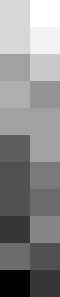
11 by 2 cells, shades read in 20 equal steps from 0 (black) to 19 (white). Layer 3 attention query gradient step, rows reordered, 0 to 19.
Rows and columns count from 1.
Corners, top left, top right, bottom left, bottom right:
16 19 0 4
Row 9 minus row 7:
-2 1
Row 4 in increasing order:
11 13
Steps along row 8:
up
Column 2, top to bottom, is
19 18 15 11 12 12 9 8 10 6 4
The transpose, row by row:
16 16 12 13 12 7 6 6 4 8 0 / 19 18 15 11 12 12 9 8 10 6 4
